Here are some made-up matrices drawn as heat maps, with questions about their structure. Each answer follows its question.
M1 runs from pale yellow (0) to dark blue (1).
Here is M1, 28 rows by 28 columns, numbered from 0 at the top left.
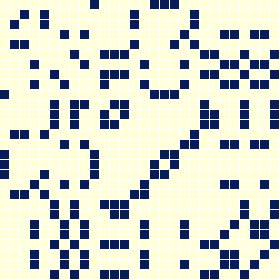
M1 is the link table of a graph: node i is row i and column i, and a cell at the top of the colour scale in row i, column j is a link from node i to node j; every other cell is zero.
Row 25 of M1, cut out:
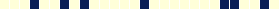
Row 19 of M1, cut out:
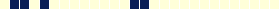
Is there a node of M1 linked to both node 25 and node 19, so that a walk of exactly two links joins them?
yes
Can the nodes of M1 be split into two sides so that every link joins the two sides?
no
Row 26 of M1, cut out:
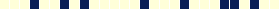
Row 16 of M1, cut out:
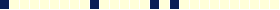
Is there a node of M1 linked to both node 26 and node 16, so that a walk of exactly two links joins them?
no
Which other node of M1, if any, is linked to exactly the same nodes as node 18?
node 25
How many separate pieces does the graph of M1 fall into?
1
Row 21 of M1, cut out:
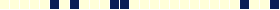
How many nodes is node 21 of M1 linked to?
6
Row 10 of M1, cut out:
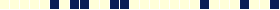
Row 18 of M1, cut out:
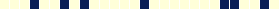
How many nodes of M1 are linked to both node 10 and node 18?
1
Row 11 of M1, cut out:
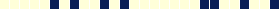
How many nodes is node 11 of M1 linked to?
8
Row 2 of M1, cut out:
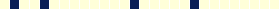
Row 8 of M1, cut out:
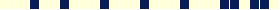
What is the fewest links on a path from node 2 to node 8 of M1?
3
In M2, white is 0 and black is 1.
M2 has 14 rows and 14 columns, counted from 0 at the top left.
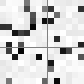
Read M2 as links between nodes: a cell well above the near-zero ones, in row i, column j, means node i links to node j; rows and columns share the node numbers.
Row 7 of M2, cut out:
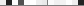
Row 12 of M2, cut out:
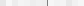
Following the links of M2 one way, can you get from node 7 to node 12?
no
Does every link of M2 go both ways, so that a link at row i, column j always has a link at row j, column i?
yes
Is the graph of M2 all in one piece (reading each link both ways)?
no
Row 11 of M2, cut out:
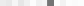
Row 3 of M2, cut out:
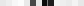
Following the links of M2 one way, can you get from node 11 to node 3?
yes
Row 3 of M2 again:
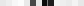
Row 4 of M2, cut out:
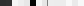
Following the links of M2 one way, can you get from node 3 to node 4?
yes
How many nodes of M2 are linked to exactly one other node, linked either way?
4
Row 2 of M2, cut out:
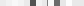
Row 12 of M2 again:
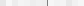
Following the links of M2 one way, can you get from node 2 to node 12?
no
